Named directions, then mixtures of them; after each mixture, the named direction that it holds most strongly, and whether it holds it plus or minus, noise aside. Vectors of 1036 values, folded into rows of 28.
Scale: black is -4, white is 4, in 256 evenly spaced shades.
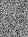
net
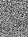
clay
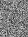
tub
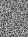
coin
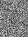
tub, plus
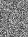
tub, minus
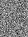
net, plus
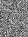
tub, minus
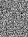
coin, minus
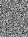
coin, minus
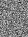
coin, minus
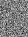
coin, minus
